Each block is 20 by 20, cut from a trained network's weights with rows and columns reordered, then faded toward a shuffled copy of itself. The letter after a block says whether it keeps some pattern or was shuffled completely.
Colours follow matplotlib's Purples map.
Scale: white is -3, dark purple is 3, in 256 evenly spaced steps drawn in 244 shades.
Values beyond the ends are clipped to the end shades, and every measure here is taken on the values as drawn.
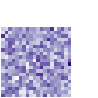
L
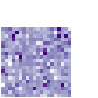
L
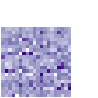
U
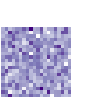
L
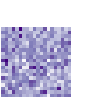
U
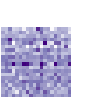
U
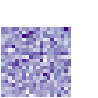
L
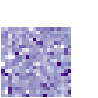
L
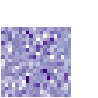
L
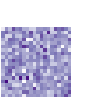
L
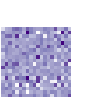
U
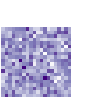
L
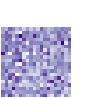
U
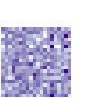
U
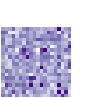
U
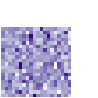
U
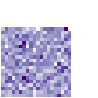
L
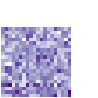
U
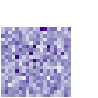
L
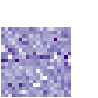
L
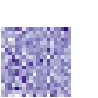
U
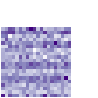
U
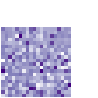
L
